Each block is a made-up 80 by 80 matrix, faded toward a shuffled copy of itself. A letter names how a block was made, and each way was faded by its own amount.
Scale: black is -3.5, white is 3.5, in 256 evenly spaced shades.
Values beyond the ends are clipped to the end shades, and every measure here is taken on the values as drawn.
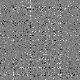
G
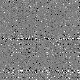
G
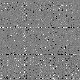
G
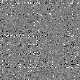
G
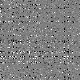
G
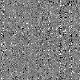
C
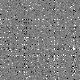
G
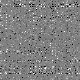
G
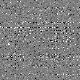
G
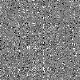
C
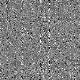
C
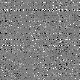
G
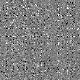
C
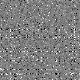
G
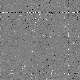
G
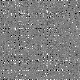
G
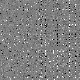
G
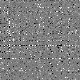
G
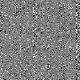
C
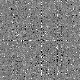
C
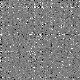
G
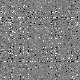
G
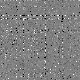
G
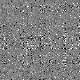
G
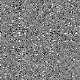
C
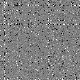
G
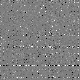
G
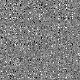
C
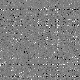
G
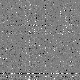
G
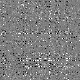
G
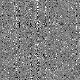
C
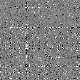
G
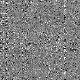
C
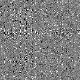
C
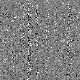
C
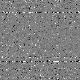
G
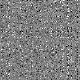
C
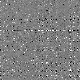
G
